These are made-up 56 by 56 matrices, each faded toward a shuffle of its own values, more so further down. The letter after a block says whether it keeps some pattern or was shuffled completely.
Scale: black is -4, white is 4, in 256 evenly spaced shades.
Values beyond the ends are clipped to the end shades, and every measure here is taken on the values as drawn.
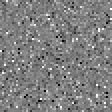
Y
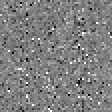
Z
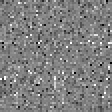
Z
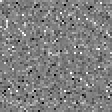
Y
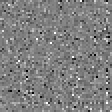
Z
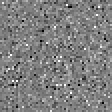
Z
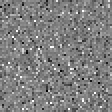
Y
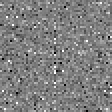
Z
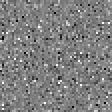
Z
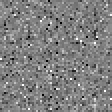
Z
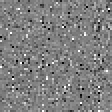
Z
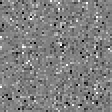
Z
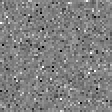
Y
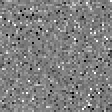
Y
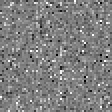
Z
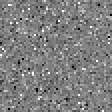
Y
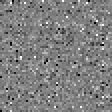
Z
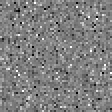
Y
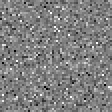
Y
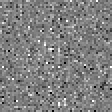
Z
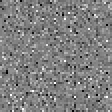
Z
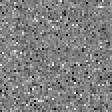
Y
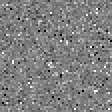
Y
